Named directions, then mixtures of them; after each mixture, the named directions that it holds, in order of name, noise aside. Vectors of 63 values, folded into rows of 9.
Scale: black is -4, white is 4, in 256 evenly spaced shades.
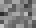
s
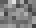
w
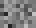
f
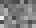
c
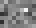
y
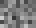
c, f, w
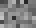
c, w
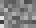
c, s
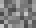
f, s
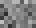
c, f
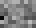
c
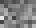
c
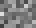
s, w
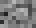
s, w, y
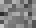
s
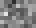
f, w, y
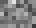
w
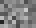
c, w, y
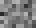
s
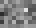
y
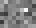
y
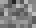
w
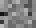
s, y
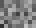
f, s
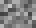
s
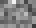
w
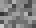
s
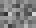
f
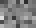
c, w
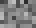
c, w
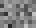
f
